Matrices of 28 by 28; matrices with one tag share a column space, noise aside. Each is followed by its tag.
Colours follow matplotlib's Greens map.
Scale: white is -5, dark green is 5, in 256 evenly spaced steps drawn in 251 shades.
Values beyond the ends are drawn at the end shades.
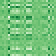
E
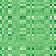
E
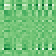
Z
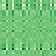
Z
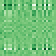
Z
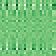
Z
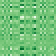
E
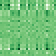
Z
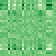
Z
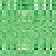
Z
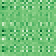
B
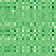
B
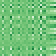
E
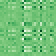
B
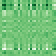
Z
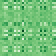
B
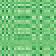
E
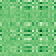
B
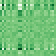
Z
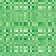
B
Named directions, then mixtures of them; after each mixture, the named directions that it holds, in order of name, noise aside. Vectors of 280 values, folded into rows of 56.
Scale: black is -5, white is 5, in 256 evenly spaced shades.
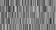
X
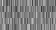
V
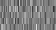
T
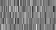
T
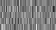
T, V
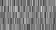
T, V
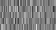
T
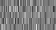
T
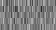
T, V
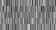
V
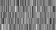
T, X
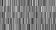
V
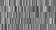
X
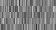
T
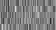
T, X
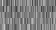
V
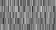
T, V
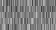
V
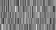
T, X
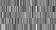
T, V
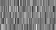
T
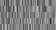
X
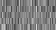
T, V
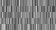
T, V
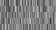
X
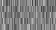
V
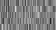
T, X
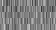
V
